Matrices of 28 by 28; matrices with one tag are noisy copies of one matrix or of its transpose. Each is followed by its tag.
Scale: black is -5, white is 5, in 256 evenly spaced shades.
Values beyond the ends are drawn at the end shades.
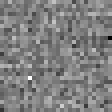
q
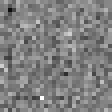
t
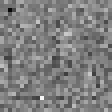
t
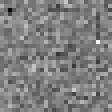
t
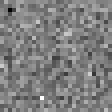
t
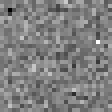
t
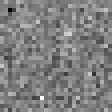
t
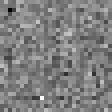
t
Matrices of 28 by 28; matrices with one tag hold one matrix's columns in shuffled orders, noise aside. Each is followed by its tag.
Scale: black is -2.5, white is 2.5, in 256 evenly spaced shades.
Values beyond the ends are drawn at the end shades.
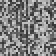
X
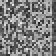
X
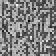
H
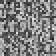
H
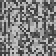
H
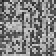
H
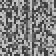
X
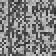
X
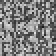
H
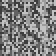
X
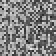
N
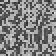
N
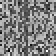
X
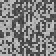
H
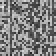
X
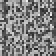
X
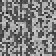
H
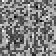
N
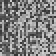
H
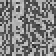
X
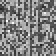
X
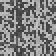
X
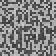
N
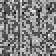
X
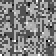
H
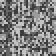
X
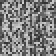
H
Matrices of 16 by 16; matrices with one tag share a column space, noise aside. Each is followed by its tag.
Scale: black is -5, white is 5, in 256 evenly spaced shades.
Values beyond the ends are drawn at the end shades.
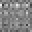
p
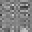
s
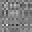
p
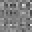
p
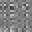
s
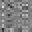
s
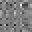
p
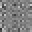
s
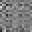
s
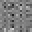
s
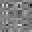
p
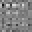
p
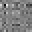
p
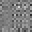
s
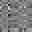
s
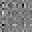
p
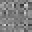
p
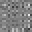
s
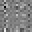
s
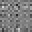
s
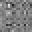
p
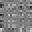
s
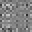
s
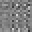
s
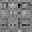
p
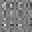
p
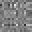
p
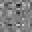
p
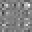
p
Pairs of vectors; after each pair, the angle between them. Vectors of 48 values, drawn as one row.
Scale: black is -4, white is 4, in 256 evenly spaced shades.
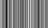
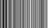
partly aligned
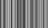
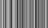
partly aligned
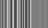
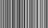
partly opposed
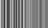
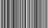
partly aligned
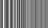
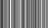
orthogonal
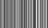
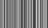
nearly parallel
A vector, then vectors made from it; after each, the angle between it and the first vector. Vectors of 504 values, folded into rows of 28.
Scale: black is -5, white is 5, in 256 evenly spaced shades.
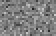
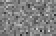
nearly opposite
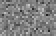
nearly parallel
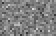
nearly opposite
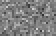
nearly opposite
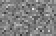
nearly opposite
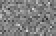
partly opposed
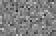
orthogonal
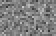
nearly parallel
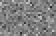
orthogonal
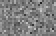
partly aligned
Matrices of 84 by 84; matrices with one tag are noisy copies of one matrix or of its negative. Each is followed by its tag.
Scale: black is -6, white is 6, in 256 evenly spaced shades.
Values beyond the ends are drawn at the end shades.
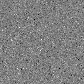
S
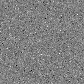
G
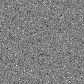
G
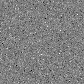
G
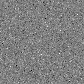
G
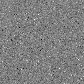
S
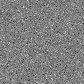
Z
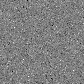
Z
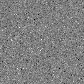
S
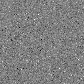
S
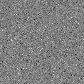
S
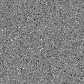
S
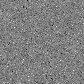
Z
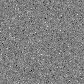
G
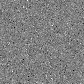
Z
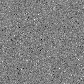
S
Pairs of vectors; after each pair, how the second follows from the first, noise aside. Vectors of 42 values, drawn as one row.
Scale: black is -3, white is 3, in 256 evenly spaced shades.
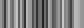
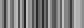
copied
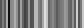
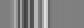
partly zeroed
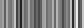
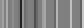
partly zeroed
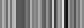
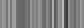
shrunk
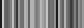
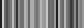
copied
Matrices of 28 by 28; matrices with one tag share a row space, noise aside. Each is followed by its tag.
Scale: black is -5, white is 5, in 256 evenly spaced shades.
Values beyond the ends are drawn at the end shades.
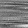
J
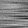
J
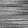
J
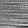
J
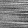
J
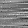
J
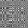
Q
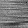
J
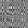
Q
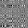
Q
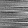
J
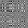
Q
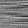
J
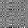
Q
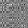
Q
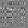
Q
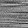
J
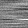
J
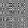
Q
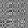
Q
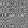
Q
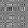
Q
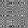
Q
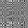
Q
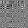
Q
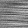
J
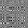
Q
